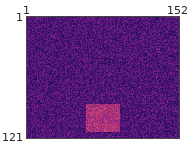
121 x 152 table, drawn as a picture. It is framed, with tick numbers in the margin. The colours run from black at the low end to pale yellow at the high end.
The bottom middle is the ninth with the highest average. In the bottom middle lies a patch that is higher than the rest. There are no regular stripes.
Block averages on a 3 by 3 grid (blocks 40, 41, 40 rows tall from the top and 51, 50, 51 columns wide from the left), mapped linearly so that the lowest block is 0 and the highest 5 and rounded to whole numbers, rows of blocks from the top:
000
000
050
